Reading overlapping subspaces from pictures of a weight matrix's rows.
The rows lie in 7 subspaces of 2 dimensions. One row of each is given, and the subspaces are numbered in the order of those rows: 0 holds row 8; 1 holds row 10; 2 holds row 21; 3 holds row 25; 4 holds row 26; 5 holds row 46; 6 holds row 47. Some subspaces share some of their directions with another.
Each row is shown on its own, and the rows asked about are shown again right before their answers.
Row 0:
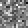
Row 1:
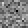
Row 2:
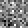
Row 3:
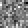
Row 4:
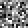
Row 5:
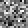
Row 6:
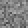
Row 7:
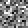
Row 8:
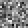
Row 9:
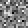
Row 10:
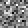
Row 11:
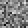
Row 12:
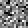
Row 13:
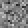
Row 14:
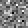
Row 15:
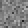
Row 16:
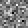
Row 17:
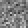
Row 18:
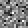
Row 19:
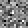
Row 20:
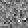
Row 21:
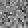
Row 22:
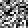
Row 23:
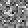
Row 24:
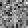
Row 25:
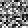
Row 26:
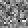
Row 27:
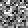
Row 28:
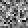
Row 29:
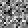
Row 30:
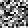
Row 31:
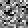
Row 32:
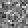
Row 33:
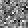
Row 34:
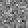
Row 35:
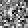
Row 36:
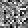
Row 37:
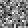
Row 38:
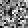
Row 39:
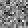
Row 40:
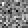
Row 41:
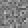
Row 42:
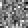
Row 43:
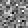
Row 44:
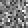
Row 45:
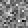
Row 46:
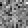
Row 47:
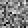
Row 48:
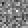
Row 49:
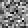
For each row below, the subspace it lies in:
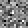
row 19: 1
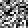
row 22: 6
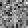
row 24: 5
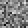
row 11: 6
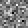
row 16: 2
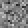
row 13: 0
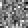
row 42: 5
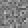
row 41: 4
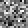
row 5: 1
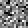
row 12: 2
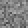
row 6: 6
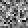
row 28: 4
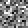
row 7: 1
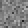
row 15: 5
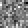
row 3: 5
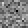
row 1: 3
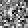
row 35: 2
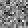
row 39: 2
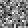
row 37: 0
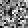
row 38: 2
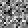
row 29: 3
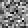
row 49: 3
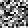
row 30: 3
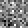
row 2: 1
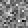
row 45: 4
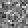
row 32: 0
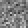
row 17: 6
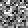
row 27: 1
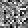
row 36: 4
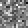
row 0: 5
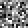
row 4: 0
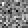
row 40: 3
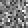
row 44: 2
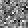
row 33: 5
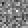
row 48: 3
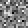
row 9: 6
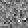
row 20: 4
